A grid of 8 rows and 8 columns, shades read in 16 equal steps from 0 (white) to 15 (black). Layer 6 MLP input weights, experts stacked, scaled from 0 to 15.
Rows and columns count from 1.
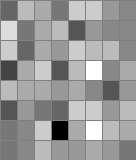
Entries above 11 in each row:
0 0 0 0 0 0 1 0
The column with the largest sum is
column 4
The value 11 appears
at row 4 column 1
